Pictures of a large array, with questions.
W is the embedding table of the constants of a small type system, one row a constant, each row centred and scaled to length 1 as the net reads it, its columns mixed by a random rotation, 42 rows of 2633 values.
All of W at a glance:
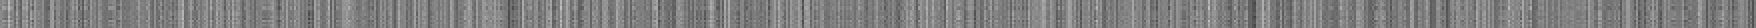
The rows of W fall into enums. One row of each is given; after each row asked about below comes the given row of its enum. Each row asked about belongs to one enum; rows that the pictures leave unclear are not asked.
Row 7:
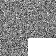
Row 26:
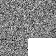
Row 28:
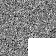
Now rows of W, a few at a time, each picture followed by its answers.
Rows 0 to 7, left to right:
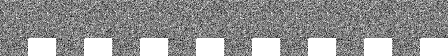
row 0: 7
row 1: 28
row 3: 26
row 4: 7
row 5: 7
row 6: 26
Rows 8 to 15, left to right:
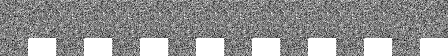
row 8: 28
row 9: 7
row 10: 7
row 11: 7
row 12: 7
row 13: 7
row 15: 26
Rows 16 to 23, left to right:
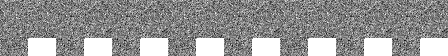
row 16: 7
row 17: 28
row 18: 28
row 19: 7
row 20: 28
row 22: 28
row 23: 28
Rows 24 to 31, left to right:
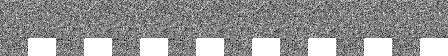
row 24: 7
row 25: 26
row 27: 26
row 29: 28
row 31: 7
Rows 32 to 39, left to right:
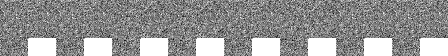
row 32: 7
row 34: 28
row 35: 28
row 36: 7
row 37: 26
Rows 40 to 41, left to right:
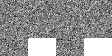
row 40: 28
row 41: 26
